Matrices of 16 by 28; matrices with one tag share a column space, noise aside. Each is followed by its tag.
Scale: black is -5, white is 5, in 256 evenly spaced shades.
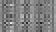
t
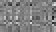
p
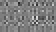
p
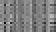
t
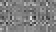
p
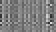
t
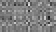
p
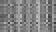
t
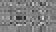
p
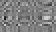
p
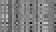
t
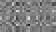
p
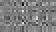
p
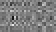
p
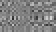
p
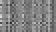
t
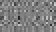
p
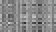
t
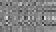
p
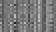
t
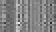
t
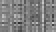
t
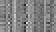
t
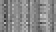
t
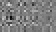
p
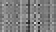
t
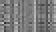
t
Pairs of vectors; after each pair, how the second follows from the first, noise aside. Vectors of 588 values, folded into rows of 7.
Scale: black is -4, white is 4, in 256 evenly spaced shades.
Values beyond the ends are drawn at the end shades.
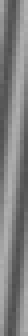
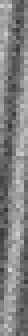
wrapped around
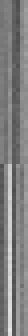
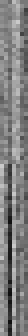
negated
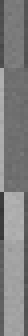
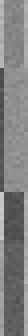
negated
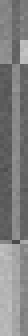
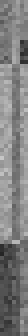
negated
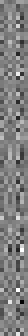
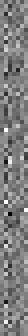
wrapped around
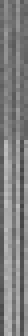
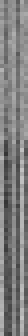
negated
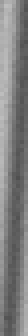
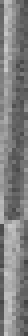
wrapped around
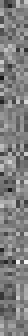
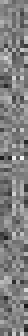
wrapped around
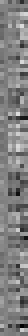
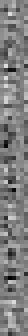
wrapped around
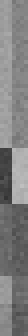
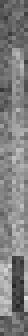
wrapped around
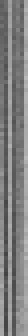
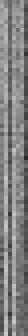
negated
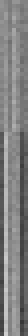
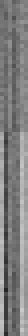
negated
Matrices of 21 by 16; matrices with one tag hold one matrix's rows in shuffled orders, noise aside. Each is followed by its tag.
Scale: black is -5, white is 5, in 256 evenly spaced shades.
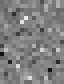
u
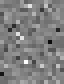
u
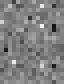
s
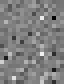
s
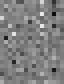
s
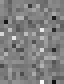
s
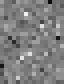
u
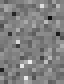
u
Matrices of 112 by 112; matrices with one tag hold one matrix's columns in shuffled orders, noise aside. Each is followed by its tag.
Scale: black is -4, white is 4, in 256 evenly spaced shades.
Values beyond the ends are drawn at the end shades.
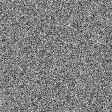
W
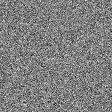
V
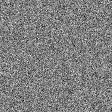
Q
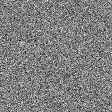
V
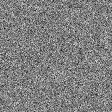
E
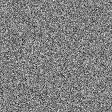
V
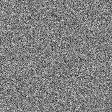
Q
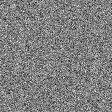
Q
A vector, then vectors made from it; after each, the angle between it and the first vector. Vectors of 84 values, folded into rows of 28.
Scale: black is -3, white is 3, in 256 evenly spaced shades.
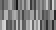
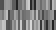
nearly parallel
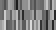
nearly parallel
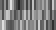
partly aligned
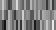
nearly opposite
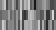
partly aligned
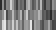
partly aligned
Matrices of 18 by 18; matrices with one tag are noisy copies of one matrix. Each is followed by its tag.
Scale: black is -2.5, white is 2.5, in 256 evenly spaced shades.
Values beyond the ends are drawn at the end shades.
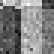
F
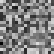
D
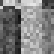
F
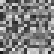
D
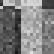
F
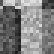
F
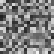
D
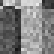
F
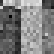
F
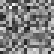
D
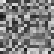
D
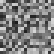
D
